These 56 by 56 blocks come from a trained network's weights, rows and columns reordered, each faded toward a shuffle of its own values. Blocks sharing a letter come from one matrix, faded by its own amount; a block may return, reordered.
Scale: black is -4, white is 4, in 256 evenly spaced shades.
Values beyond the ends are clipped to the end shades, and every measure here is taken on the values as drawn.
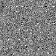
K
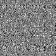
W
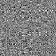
W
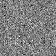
K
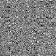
W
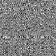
W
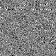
K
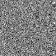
K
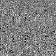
W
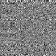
W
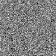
K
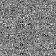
W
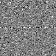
K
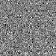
W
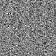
K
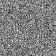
K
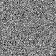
K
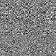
W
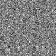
K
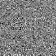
W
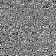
W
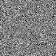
W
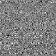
W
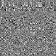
W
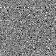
K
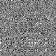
W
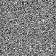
K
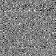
W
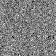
K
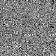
W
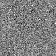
K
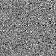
W
